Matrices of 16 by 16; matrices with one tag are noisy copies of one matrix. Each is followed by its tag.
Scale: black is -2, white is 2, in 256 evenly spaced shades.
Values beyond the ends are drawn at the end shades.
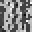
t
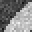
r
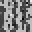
t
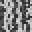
t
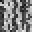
t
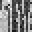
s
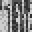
s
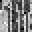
s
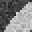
r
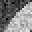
r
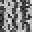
t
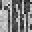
s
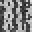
t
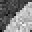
r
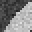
r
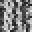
t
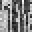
s
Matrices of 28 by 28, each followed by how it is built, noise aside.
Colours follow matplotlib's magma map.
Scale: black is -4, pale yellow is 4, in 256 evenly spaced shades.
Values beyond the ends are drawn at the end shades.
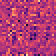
low rank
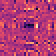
low rank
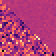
lower triangular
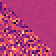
lower triangular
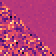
lower triangular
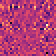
low rank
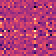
low rank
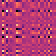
low rank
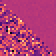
lower triangular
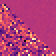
lower triangular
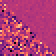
lower triangular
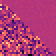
lower triangular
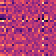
low rank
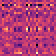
low rank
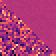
lower triangular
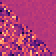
lower triangular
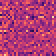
low rank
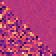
lower triangular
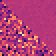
lower triangular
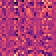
low rank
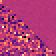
lower triangular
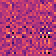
low rank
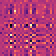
low rank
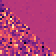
lower triangular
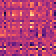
low rank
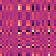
low rank
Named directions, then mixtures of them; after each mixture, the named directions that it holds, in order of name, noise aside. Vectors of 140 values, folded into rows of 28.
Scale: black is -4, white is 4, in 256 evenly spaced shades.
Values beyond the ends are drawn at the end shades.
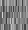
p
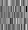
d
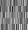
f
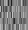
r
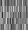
p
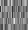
f, r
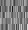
f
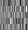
d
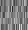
f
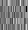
d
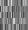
r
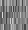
p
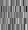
d, r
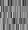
r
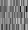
d, f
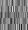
d, f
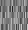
f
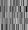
d, f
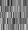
p, r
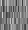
p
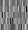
d, p
